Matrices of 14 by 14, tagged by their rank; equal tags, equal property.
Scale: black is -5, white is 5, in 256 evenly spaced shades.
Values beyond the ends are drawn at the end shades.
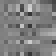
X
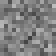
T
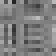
X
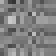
X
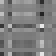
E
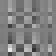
E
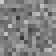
T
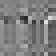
X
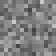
T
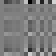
E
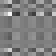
E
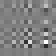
E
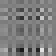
E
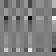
E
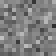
T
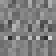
X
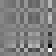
E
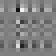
E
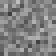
T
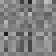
X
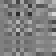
X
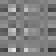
E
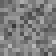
T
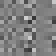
X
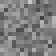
T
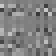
X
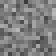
T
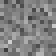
T
